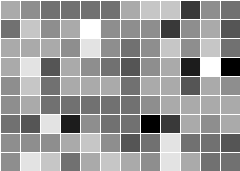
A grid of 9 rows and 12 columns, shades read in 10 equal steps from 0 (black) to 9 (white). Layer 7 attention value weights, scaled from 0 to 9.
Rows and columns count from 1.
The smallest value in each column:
4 3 3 1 4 4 3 0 2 1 4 0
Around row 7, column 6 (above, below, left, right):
4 5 5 4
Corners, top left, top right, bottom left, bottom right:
6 4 5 4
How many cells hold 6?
27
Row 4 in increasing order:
0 1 3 3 4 5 5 6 6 6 8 9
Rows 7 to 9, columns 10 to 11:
6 5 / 4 4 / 6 4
